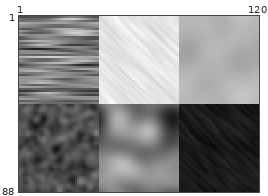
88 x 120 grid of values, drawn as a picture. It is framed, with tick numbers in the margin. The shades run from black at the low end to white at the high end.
The table splits into 2 rows of 3 panels. Panel 1,1: middling, streaked across, strong in contrast. Panel 1,2: very high, slanting down to the right, faint in contrast. Panel 1,3: high, smooth, faint in contrast. Panel 2,1: low, blotchy. Panel 2,2: middling, smooth, strong in contrast. Panel 2,3: very low, slanting down to the right, faint in contrast.
